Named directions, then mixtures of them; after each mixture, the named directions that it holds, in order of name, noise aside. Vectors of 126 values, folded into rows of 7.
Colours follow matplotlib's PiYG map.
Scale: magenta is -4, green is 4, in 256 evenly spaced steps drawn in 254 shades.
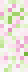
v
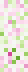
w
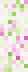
v, w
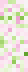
v, w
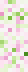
v, w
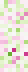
v, w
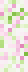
v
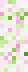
v, w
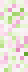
v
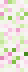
v, w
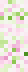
v, w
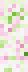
v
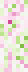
v, w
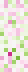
w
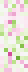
v, w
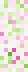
w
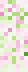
v, w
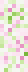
v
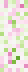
w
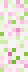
w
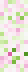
v, w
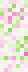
v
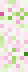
v, w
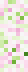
v, w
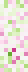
w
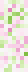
v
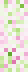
w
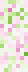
v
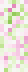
v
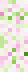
v, w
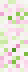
v, w
